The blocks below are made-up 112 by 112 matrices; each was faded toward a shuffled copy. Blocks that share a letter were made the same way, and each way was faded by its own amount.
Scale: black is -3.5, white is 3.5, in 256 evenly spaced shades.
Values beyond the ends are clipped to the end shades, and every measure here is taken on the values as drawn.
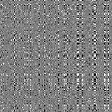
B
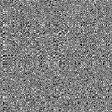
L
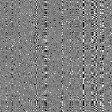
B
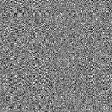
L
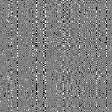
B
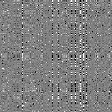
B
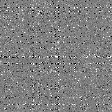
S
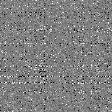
S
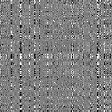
B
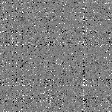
S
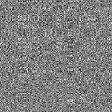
L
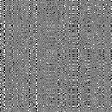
B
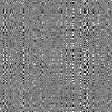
B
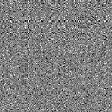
L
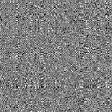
L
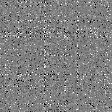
S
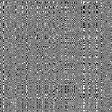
B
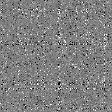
S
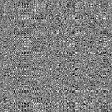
L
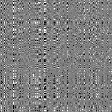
B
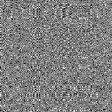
L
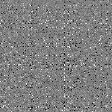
S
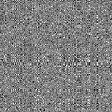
L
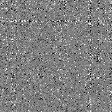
S
